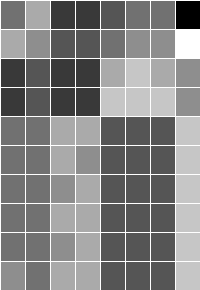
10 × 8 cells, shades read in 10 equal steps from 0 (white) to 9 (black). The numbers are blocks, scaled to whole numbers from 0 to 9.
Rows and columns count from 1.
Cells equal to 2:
10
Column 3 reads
7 6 7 7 3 3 4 3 4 3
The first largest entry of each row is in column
8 3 1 1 5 5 5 5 5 5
